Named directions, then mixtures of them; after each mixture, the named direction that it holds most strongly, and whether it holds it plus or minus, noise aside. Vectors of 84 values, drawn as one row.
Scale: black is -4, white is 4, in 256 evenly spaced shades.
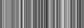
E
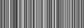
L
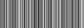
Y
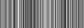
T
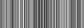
E, plus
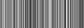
T, plus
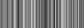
T, minus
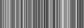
E, plus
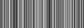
L, plus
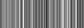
E, plus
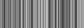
E, minus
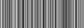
L, minus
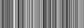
T, minus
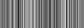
T, minus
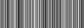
Y, minus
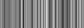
E, minus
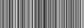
L, minus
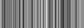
E, minus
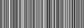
L, plus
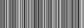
Y, plus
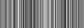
T, plus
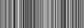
T, plus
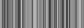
E, minus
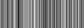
T, minus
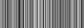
Y, minus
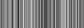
T, minus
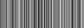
Y, plus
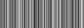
Y, plus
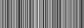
Y, minus
